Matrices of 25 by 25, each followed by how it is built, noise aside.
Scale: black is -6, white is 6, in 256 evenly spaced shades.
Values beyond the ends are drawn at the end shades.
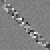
banded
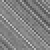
Toeplitz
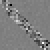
banded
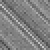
Toeplitz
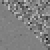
upper triangular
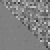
upper triangular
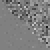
upper triangular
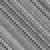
Toeplitz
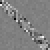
banded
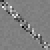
banded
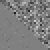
upper triangular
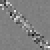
banded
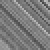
Toeplitz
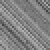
Toeplitz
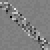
banded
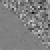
upper triangular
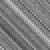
Toeplitz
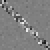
banded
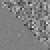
upper triangular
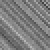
Toeplitz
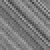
Toeplitz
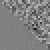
upper triangular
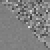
upper triangular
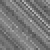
Toeplitz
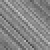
Toeplitz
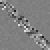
banded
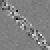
banded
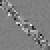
banded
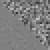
upper triangular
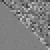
upper triangular
